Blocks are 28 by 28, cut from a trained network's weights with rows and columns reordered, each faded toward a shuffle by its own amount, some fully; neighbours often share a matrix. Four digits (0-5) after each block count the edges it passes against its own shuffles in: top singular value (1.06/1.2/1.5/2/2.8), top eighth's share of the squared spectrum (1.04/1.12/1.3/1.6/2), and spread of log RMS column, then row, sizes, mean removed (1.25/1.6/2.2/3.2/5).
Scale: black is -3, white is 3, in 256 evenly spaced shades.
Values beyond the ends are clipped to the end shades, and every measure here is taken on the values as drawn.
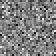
0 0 0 0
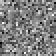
0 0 0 0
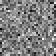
2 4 1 0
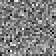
1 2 0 0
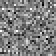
1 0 0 0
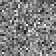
0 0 0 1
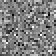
0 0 0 0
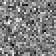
0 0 0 0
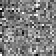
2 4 2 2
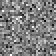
0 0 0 0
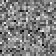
0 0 0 0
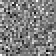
0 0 1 0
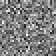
2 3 0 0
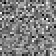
1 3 1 1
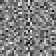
3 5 3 0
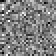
3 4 1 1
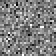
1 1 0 0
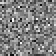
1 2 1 1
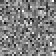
1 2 1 1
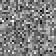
1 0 0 0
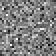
1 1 0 0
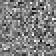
1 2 1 0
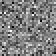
1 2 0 0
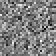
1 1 0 0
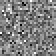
0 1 0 0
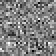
3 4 0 2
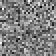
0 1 0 0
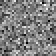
1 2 0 0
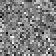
1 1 0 0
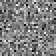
1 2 0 0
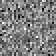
2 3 1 0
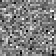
1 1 0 0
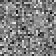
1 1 0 0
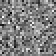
2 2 0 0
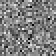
2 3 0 0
